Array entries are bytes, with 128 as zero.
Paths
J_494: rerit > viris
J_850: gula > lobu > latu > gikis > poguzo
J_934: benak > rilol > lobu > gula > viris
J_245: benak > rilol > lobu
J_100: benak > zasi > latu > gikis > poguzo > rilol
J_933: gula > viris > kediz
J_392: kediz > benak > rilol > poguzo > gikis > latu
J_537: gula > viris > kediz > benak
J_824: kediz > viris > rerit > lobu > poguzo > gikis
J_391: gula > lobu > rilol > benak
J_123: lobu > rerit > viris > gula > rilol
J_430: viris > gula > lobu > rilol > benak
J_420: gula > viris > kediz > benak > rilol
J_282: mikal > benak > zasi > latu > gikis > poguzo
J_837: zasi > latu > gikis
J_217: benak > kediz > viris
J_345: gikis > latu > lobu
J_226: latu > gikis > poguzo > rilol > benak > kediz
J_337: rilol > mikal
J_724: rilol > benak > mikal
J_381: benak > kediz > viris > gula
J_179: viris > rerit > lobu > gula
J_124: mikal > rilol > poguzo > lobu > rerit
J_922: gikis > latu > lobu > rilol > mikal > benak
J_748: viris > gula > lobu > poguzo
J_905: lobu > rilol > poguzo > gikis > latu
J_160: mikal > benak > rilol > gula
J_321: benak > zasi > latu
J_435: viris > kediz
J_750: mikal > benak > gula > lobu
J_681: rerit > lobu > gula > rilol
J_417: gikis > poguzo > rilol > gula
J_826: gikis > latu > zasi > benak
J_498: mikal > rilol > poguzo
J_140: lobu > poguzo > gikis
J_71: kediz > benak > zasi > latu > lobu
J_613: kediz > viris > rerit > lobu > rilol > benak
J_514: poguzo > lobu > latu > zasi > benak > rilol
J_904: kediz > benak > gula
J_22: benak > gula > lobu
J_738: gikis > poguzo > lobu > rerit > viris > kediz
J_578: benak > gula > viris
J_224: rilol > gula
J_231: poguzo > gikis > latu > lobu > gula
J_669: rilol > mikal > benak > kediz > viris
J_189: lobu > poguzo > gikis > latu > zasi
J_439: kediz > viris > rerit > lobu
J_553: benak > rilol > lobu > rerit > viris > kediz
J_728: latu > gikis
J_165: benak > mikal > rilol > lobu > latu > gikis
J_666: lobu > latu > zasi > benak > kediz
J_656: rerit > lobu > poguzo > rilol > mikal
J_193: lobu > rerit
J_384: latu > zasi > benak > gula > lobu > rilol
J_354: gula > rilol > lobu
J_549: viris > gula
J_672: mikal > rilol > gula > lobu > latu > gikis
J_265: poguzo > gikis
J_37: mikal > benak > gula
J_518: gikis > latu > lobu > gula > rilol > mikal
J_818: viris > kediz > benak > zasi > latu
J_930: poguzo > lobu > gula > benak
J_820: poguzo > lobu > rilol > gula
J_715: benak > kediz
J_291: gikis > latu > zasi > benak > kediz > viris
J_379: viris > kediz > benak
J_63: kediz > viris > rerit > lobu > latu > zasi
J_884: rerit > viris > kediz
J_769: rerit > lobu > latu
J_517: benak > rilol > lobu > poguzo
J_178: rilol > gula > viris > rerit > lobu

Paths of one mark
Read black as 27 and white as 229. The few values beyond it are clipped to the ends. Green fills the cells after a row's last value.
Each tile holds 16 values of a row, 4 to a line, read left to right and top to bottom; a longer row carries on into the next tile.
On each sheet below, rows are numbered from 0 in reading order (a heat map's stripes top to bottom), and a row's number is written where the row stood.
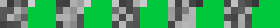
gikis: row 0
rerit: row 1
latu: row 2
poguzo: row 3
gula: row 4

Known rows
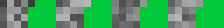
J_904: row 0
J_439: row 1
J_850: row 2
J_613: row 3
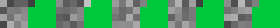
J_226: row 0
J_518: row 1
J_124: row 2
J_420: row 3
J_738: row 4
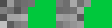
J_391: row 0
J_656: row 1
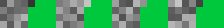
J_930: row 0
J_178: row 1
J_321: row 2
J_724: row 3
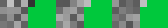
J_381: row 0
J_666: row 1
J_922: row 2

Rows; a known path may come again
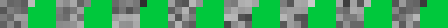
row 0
J_922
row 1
J_124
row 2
J_517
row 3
J_321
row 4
J_884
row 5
J_63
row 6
J_189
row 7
J_930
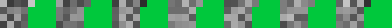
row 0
J_728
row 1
J_231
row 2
J_904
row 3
J_656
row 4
J_71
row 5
J_824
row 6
J_381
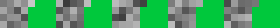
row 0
J_178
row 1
J_826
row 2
J_498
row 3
J_430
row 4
J_391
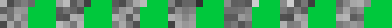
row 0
J_100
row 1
J_724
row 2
J_666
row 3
J_392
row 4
J_518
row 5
J_160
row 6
J_613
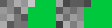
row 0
J_123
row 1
J_226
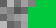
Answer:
J_934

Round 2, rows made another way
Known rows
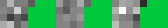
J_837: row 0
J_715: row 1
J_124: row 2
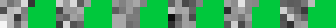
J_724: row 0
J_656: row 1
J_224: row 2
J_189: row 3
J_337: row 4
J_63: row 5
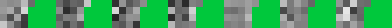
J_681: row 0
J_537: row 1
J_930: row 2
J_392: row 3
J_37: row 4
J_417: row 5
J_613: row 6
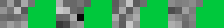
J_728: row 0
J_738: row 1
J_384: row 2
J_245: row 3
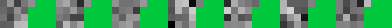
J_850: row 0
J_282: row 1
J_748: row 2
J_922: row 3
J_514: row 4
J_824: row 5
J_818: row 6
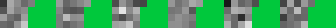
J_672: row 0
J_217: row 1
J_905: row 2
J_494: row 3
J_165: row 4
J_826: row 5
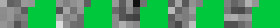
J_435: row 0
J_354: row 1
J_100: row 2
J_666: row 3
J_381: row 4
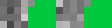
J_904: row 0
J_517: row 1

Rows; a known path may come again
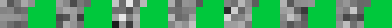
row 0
J_884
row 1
J_140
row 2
J_669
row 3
J_226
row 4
J_391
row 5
J_439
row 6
J_837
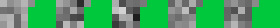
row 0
J_160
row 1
J_282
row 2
J_824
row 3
J_728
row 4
J_321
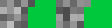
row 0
J_265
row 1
J_22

